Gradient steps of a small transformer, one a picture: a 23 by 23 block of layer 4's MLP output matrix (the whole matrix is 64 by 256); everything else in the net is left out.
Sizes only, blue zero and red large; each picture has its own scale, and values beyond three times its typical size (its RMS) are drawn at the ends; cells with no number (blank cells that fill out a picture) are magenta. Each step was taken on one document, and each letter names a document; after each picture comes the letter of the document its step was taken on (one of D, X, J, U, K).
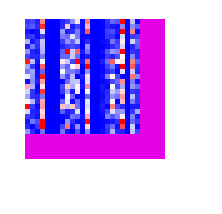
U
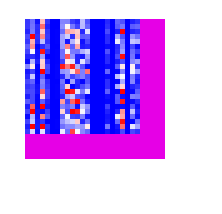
U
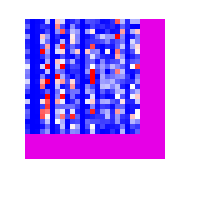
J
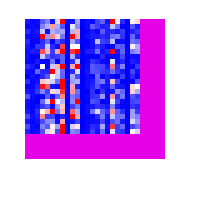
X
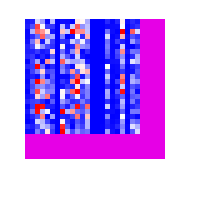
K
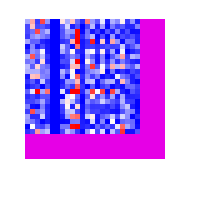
K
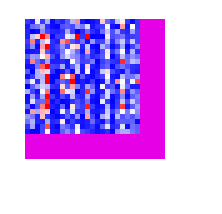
K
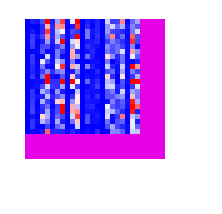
X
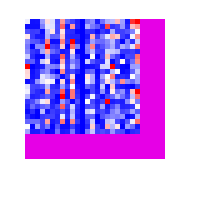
J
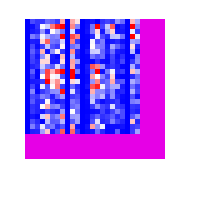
X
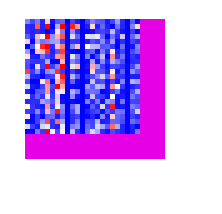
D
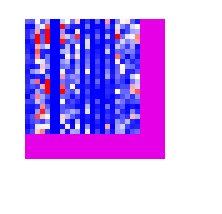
K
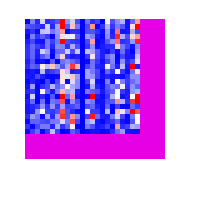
J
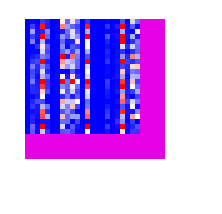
U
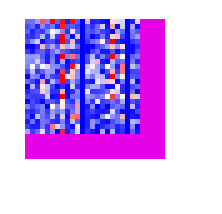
X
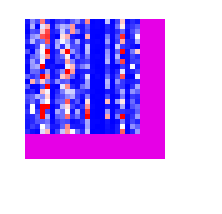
K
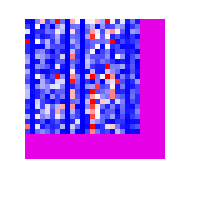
D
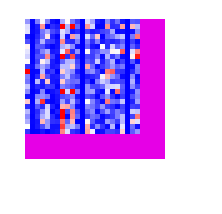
J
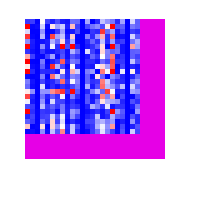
J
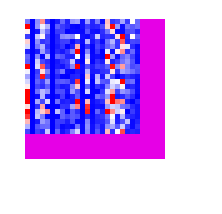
J
